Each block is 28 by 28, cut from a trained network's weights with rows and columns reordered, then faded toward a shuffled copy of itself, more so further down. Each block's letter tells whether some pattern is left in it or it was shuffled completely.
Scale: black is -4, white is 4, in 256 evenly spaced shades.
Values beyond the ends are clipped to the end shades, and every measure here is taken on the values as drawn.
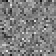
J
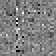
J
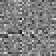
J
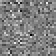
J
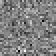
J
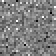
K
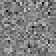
J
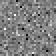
K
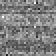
J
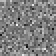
K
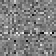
J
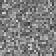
K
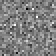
K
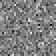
K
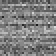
J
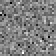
K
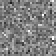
K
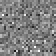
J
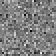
J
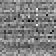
J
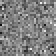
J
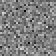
K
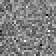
K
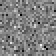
K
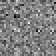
J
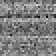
J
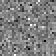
K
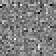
J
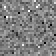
K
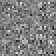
J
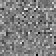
J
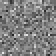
J
